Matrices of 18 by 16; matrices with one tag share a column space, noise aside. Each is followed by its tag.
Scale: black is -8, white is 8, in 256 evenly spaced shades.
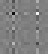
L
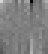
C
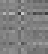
L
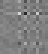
L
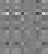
L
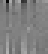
C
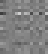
L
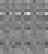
L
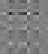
L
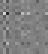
L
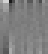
C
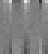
C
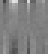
C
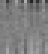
C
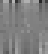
C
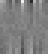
C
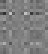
L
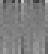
C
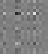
L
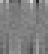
C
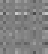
L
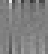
C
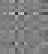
L
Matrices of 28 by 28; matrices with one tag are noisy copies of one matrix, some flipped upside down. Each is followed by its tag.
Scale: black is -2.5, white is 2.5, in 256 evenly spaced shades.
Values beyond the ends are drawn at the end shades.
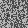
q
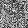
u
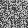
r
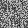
r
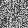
r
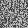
r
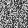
q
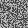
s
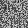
r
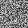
s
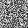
q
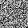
s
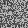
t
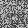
u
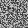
s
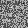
t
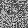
u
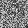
u
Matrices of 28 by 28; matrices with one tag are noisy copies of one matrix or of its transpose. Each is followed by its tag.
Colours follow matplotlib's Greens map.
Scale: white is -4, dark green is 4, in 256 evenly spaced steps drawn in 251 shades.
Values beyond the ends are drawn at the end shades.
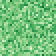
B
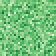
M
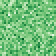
M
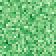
B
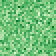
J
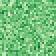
M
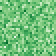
B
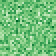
J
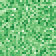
M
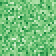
J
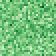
B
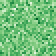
M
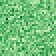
J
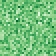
J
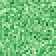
M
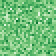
J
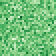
J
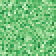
M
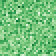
J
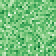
M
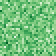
B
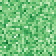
B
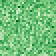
J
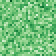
B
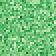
J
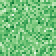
M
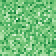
J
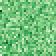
B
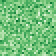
J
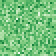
J
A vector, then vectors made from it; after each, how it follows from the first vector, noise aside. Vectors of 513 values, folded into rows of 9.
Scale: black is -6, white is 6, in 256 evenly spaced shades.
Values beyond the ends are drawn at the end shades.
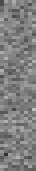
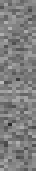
wrapped around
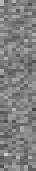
sign-scrambled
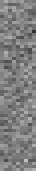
wrapped around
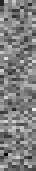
scaled up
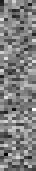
scaled up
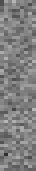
copied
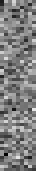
scaled up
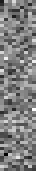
scaled up
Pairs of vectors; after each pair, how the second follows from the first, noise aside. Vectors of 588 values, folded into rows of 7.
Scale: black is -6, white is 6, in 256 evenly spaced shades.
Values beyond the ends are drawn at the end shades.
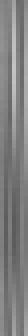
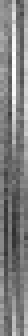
scaled up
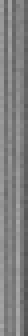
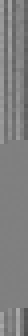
partly zeroed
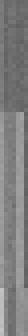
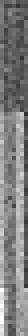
scaled up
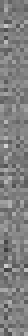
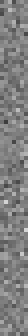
shuffled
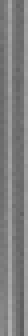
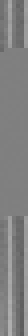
partly zeroed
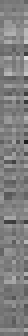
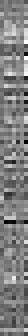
scaled up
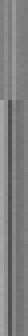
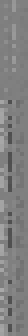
partly zeroed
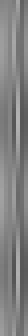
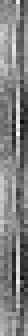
scaled up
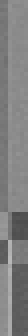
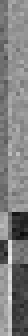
scaled up
